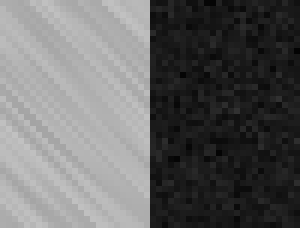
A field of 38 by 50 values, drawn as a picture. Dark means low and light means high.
The table splits into one row of 2 panels. Panel 1,1: high, slanting down to the right, faint in contrast. Panel 1,2: very low, fine-grained, faint in contrast.
